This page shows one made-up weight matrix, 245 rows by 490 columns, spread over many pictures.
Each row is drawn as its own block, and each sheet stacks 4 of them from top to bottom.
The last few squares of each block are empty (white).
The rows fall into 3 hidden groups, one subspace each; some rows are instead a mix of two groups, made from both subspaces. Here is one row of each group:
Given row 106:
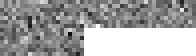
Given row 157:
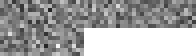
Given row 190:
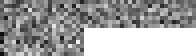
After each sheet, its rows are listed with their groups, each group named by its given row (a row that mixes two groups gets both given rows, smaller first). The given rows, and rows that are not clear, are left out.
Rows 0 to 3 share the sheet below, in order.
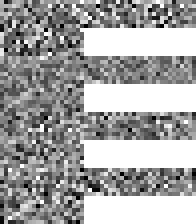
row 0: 190
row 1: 106
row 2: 157
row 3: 106
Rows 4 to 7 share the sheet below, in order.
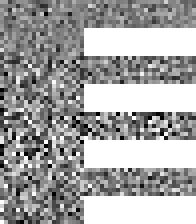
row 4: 157
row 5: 190
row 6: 190
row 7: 190
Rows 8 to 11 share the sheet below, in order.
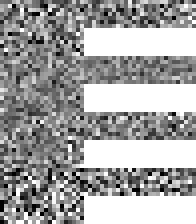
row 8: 157
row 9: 190
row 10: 106
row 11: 190
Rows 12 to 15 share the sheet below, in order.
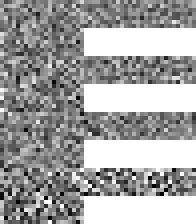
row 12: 190
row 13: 190
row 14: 106
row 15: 190
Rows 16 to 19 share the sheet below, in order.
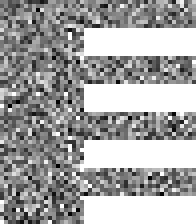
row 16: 106
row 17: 106
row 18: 106
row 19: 190
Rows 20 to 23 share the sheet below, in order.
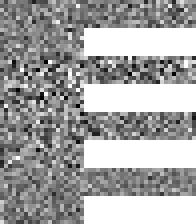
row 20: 106
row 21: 157
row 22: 106
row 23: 190
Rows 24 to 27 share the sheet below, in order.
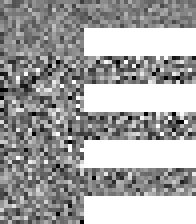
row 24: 190
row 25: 190
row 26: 106
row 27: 106 and 157
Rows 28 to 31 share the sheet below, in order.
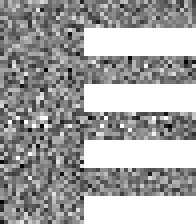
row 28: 106
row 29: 157
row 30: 157
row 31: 190
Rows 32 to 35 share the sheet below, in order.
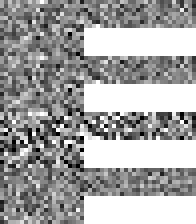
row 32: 106
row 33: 106
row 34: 106
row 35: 190
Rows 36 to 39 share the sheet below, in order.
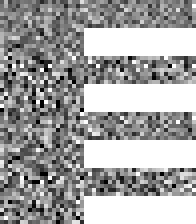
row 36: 106
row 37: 157
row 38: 106
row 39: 157
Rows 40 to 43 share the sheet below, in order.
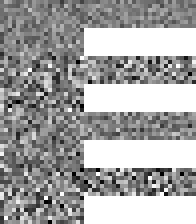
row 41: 106
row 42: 190
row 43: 190
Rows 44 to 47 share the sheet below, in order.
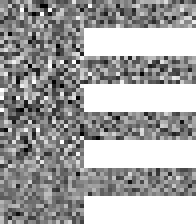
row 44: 157
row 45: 190
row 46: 106 and 190
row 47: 106
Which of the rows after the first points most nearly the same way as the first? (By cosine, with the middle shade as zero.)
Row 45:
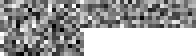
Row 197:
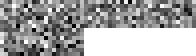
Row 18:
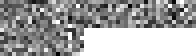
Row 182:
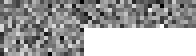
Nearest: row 197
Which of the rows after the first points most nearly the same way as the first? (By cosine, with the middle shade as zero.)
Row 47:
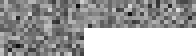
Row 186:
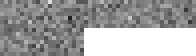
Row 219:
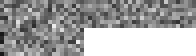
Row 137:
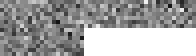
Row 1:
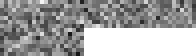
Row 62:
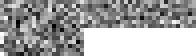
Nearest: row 137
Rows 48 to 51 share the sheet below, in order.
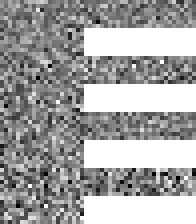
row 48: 106
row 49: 157 and 190
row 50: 190
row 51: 106 and 157
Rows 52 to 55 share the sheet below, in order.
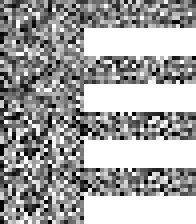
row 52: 190
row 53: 190
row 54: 190
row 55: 190
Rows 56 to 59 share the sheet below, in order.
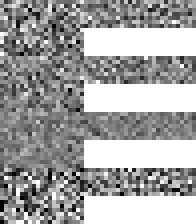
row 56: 190
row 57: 106
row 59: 190
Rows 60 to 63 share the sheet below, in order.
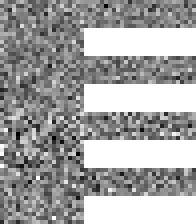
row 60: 157 and 190
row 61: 190
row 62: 190
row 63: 106
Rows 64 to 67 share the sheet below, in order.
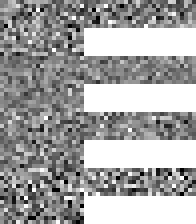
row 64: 106
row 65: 106
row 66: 157
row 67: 106
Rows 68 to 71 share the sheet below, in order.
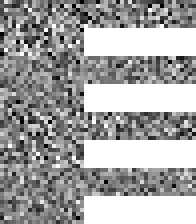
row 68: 190
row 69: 106
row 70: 157
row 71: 106 and 157
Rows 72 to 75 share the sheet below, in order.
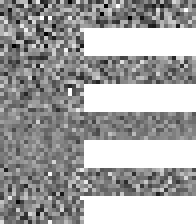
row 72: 157 and 190
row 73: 106
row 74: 106
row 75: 157 and 190
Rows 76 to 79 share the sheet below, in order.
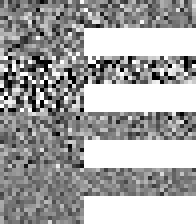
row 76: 106
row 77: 157
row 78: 106
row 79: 190
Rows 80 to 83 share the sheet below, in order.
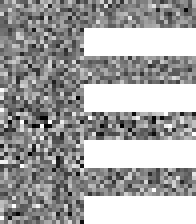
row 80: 157
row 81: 190
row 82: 157
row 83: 106
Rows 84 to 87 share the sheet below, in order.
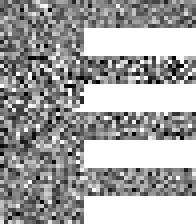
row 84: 157
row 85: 106
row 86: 190
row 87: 106
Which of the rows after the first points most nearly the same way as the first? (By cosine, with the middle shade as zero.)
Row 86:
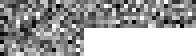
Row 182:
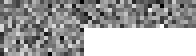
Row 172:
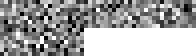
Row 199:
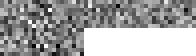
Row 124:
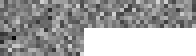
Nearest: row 124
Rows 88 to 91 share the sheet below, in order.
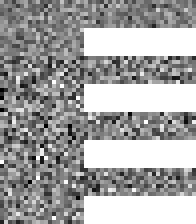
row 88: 157
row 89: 190
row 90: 157
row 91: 106
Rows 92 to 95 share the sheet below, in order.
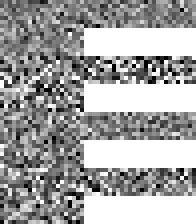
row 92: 106
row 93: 190
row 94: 190
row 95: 106
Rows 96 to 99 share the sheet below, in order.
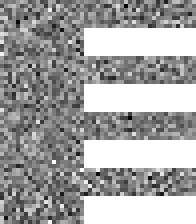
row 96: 190
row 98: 106 and 190
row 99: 190
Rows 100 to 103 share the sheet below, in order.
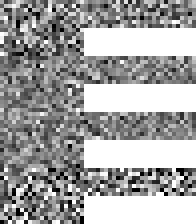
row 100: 190
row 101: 106
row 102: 106
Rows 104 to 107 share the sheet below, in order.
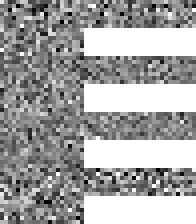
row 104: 157
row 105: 190
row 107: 190
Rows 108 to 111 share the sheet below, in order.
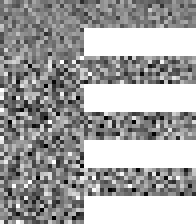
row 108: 190
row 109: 190
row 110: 157 and 190
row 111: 106
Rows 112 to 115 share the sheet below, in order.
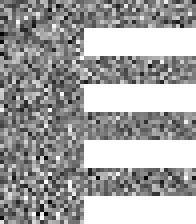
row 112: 190
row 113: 190
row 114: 157
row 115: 157
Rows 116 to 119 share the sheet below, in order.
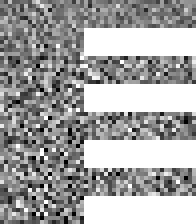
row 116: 157
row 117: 106
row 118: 157
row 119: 157
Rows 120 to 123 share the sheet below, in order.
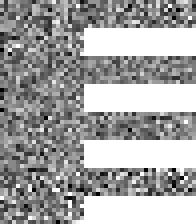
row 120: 106
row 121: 190
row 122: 157
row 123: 106
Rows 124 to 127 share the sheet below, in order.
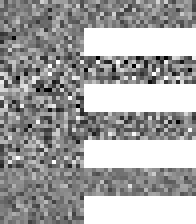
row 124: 106 and 190
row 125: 190
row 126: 106
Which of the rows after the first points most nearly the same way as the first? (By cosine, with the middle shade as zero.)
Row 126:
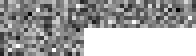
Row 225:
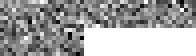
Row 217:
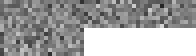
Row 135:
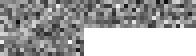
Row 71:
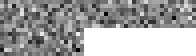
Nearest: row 71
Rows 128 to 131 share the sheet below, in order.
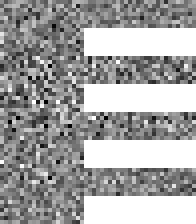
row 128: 190
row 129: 157
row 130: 157
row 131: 157
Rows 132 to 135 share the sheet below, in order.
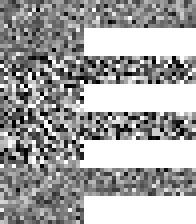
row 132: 106
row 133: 106
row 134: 106 and 157
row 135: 190
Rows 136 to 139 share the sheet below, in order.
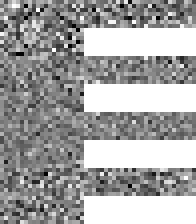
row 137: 106
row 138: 157 and 190
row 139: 157
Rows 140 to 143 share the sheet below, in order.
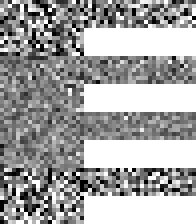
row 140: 157
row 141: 106
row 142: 190
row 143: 190
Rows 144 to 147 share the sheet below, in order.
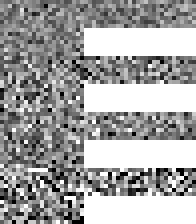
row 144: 157
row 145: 190
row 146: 106
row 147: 106
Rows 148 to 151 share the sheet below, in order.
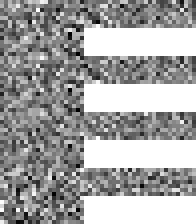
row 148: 106
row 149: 106
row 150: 106
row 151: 190
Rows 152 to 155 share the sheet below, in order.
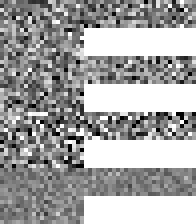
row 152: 106
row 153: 106
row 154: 106
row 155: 157
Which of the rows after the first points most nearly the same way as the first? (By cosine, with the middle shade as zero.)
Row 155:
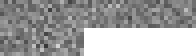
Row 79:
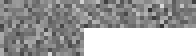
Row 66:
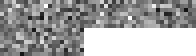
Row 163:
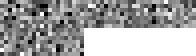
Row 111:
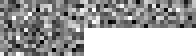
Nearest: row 111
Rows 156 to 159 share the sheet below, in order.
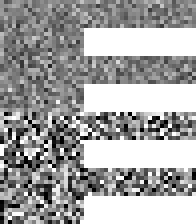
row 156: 190
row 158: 190
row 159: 106
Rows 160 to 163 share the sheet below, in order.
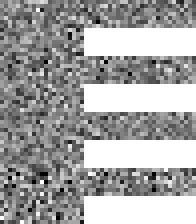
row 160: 106
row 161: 157
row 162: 106
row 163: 157
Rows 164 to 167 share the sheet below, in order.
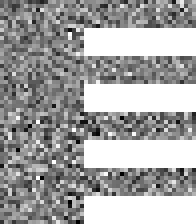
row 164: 106
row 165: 106
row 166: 106
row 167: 106
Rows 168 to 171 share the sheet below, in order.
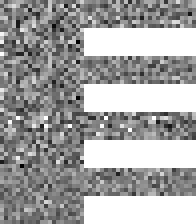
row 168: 190
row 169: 190
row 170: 157
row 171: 157 and 190
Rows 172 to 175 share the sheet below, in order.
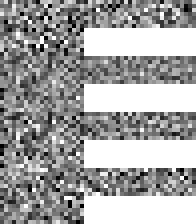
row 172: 157
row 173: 190
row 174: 190
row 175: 106
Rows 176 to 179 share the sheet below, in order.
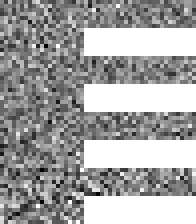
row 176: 157
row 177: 157
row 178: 190
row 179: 106
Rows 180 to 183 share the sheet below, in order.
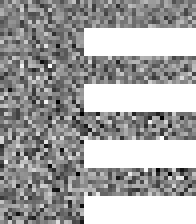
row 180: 157
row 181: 157
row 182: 190
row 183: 106
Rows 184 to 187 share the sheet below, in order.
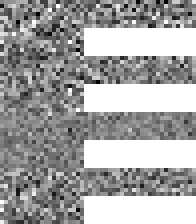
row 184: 190
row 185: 106
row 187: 190
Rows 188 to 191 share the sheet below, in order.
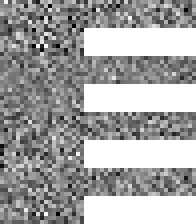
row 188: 157
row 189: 157
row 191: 157
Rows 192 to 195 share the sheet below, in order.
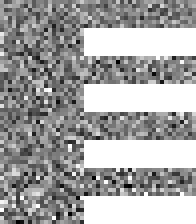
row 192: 190
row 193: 157 and 190
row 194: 106
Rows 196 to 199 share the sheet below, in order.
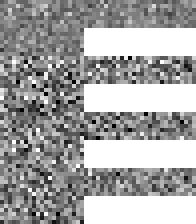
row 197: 157 and 190
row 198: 106
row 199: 157
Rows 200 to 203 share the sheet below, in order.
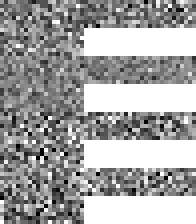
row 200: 106
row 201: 106 and 157
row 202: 157
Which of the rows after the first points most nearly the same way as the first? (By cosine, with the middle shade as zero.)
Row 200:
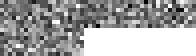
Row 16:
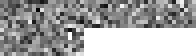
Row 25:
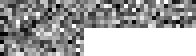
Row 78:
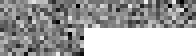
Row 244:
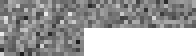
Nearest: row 16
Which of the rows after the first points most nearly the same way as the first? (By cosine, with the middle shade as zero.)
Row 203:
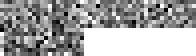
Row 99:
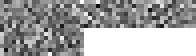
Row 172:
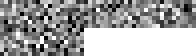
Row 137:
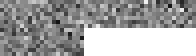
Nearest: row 99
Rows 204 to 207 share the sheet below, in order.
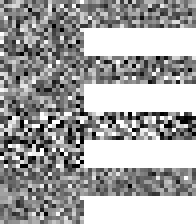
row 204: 190
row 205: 190
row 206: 157
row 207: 157
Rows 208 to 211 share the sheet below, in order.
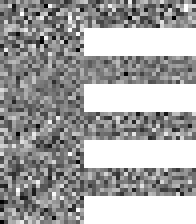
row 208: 157
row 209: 190
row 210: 190
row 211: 190
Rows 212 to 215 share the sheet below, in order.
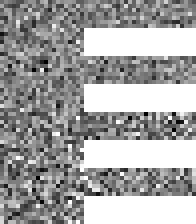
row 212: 190
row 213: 157
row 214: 106
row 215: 106
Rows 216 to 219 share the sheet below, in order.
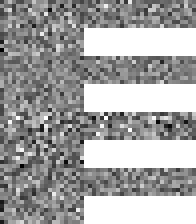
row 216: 157 and 190
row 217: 190
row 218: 157
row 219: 190
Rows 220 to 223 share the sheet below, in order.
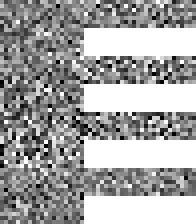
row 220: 190
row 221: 190
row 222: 190
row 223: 106 and 157
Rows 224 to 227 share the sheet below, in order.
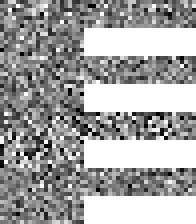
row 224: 157
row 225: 106
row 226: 190
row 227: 106 and 157
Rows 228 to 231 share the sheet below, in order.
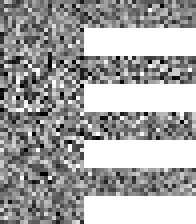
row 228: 190
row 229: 190
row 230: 106
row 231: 157
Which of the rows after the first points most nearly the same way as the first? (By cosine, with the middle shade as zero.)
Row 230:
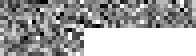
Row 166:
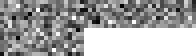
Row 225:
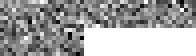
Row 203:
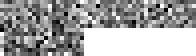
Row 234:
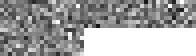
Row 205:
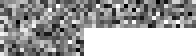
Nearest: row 234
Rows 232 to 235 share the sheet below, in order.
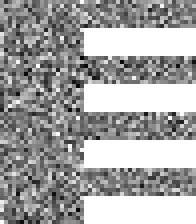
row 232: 190
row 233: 106
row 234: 106
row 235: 190
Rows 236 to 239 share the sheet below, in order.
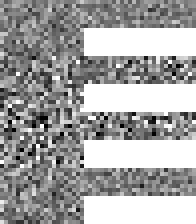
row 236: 190
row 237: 106
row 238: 157
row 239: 190
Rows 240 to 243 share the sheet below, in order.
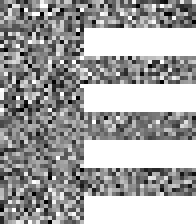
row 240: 157
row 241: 190
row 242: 106 and 157
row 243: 157 and 190
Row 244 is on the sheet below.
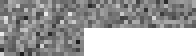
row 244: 157 and 190
